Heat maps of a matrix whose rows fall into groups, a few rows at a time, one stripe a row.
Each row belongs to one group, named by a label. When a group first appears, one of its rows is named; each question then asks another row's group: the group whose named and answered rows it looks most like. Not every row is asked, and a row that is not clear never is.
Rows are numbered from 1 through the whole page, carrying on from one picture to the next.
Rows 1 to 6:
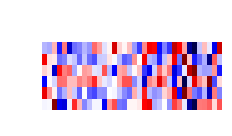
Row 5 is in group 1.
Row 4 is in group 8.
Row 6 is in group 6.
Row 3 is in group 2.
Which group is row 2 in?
1
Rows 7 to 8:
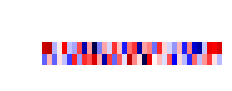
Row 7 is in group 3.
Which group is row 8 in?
8
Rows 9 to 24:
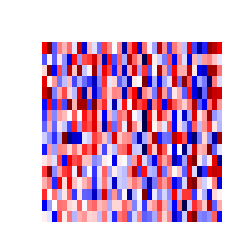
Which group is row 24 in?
2
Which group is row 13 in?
3
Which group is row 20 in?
3
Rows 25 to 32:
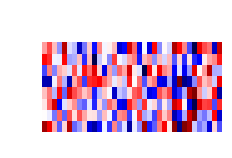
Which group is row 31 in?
2
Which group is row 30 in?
6
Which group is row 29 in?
2
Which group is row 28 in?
8
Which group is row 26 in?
3
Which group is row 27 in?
8
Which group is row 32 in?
1
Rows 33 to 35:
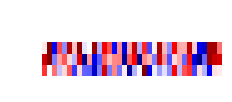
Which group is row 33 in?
3
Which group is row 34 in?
3
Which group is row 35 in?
1
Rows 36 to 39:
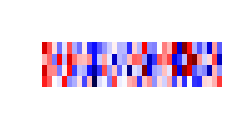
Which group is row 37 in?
2
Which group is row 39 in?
3
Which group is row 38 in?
1
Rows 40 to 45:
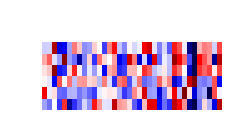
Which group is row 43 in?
2
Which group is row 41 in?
6
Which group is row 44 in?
1
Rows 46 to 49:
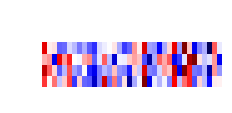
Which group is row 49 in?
1
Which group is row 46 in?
1
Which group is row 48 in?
1
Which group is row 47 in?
2
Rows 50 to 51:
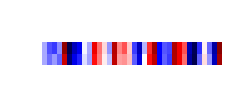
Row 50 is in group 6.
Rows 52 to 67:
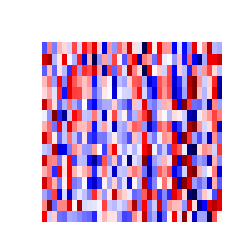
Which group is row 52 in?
8
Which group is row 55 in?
2
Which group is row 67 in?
1
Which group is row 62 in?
1
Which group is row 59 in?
2
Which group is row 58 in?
6
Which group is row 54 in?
8
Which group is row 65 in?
6
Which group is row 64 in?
1
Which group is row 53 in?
3
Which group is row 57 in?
1
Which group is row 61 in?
6
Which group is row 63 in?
2
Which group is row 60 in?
1
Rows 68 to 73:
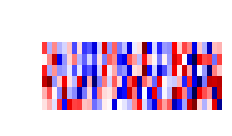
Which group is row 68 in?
1
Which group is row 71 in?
3
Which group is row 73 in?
2
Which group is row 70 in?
1
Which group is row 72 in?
6
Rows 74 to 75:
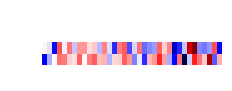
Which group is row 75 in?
8
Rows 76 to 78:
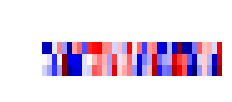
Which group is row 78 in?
6
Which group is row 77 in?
6
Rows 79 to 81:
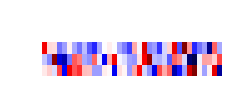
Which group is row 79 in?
1
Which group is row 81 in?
2
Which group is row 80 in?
6
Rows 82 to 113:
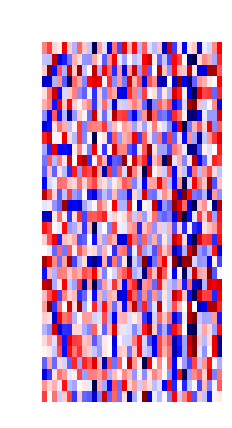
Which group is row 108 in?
2
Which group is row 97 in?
8
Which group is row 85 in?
8
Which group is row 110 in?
8
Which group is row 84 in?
3
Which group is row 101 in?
1
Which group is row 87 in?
2
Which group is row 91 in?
6
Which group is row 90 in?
3
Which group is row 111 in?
8
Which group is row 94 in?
8
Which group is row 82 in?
3
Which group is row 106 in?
2
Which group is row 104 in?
6
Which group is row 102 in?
8
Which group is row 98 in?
3
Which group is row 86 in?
6
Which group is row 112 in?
3
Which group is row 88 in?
6
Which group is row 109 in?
2
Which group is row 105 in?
3
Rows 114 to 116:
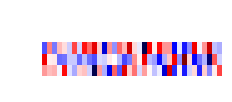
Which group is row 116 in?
3
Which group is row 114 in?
8
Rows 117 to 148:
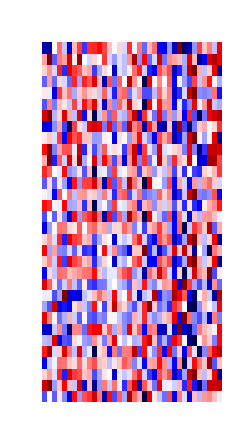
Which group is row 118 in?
3
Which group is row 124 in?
8
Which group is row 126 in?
3
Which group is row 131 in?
3
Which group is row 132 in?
8
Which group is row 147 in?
3
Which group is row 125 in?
2
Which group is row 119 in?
2
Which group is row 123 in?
3
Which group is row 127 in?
3
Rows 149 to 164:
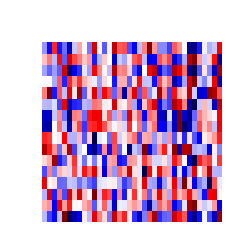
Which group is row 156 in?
8
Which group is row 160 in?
8
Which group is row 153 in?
3
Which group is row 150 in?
2
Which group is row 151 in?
6
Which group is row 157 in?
3
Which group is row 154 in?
6
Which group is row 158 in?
1
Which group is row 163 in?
2
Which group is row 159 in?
6
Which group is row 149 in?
6
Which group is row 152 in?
2
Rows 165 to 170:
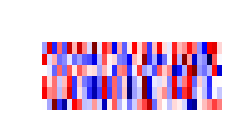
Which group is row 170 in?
6
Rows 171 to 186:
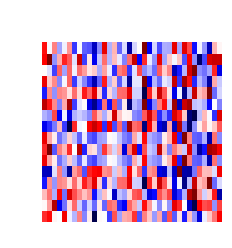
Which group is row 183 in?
8
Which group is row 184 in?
2
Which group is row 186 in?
3
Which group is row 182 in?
8
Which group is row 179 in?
1
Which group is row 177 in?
6
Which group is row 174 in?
1
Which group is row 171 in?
1
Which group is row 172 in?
3
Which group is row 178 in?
8
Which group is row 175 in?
8
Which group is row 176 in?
1
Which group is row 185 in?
6
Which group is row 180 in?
3
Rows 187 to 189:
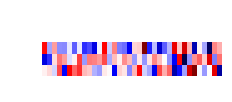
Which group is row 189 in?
2
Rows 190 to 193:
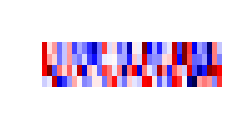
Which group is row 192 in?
3
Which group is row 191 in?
1
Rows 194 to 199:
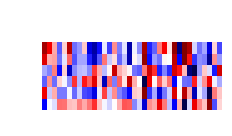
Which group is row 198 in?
1
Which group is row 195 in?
1
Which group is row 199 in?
8
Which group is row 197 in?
8
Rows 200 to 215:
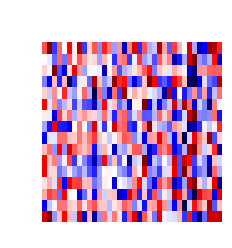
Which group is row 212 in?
2
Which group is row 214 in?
8
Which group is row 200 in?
3
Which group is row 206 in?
2
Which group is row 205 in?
1
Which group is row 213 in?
6
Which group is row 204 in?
3
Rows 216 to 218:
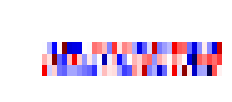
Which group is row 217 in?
6
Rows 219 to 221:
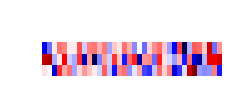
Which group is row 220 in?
3
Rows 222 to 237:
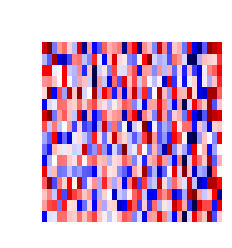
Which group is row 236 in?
6
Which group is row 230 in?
6
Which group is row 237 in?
8
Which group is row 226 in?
3
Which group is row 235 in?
2
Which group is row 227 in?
8
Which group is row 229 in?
1
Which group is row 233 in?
1
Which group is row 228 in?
3
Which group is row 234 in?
3
